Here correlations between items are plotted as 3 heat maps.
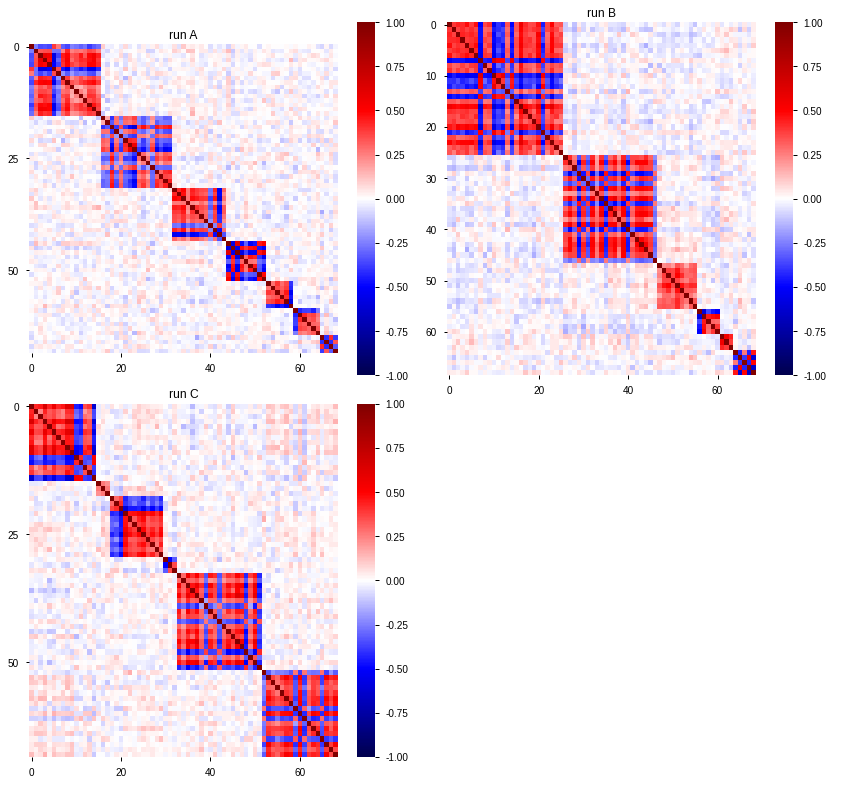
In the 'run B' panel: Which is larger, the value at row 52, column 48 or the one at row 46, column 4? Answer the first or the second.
the first
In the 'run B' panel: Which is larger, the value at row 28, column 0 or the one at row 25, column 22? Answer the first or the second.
the second
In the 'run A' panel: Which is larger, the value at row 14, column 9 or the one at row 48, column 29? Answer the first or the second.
the first
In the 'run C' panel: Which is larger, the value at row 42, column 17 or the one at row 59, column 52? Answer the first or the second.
the second
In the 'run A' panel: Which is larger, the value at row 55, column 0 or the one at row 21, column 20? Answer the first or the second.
the first
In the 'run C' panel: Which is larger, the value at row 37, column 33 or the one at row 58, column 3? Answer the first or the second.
the first
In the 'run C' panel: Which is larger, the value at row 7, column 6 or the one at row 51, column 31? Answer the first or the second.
the first
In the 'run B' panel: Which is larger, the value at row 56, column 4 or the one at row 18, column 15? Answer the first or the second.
the second
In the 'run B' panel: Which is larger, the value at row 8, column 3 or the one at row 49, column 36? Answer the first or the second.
the first
